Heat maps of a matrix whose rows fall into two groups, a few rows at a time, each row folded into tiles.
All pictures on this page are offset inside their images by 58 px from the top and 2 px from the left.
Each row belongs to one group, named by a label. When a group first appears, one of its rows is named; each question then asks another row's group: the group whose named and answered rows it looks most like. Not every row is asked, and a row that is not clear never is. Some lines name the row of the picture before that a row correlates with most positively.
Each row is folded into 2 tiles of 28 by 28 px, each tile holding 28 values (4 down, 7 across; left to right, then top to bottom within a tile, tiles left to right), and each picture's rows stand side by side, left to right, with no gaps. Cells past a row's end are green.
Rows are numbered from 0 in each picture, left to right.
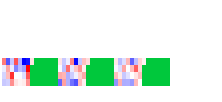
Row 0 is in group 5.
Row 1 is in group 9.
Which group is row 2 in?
9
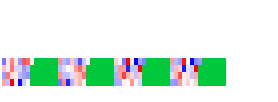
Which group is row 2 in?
5
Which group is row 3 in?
5
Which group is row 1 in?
9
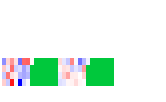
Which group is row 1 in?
5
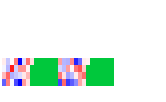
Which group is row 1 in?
9
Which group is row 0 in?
9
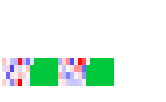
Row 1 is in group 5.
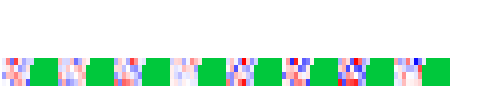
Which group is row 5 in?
5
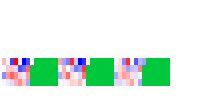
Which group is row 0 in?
5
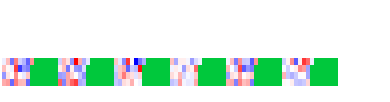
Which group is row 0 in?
5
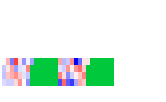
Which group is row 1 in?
9
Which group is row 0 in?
5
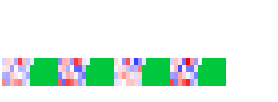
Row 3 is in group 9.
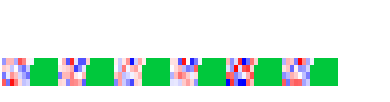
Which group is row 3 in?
5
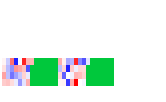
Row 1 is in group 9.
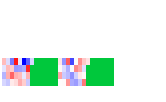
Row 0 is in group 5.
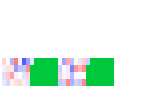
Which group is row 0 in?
5
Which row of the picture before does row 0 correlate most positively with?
0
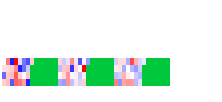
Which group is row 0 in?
5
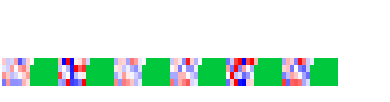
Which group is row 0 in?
9
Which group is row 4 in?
9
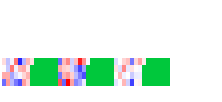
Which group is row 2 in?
9
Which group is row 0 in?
9
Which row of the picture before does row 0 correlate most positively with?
0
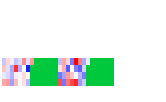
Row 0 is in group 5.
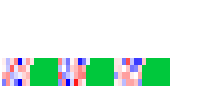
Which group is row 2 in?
5
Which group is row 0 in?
9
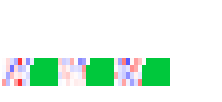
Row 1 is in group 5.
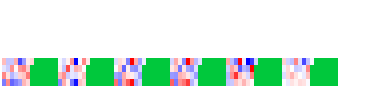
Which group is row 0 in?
9
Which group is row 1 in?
9
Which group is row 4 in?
5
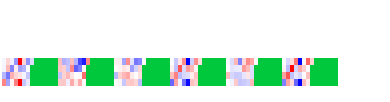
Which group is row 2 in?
5
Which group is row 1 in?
5
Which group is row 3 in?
9
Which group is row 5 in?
9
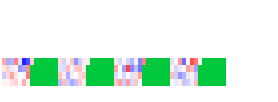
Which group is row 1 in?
9
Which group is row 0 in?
5
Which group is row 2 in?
5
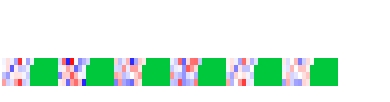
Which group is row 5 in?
9
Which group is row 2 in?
9
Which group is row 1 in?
5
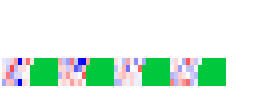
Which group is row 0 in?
9
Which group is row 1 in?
5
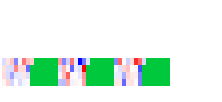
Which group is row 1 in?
5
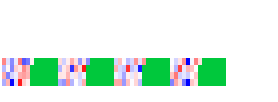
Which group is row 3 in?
9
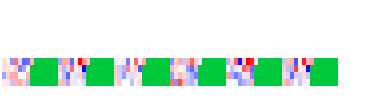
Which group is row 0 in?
5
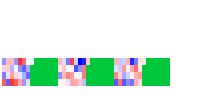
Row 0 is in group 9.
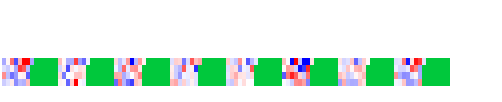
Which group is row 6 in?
9
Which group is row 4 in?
5
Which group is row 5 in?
5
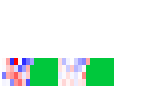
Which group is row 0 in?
5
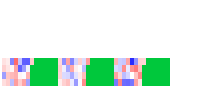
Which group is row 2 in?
9
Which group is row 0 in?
5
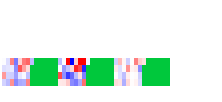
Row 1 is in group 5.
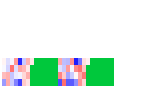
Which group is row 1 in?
9
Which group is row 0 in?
9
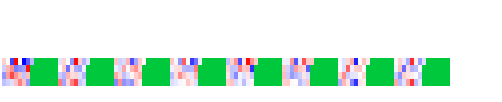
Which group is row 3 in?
5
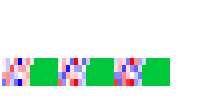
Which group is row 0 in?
9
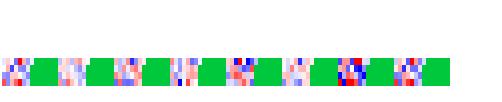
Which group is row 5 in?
9
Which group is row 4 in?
5
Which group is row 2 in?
9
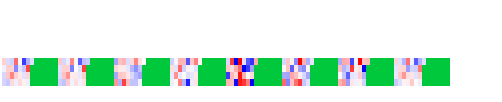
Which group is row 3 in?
9
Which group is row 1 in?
5
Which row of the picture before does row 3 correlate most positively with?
5
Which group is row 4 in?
5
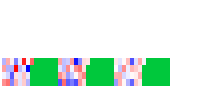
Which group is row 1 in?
9
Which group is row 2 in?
9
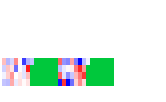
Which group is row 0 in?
5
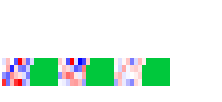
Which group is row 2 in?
9
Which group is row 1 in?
5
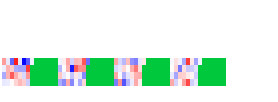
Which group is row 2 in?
9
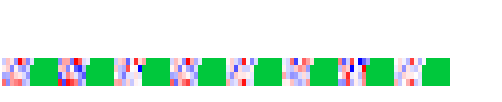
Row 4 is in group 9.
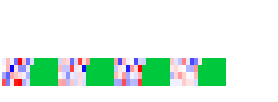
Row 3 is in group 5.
